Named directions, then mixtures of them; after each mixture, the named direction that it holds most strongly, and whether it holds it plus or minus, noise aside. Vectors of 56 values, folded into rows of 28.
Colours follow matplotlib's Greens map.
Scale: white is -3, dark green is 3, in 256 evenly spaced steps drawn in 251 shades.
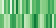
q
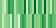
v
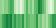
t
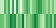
q, plus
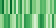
q, minus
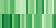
t, plus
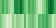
t, minus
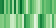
q, minus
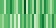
v, plus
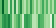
q, minus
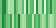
v, minus
